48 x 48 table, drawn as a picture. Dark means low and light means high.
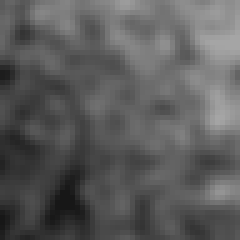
Odd rows or columns: none. Ninth with the lowest average: bottom left. Grain: blotchy. Ninth with the highest average: top right. Slope: up to the top right. Stripes: none.
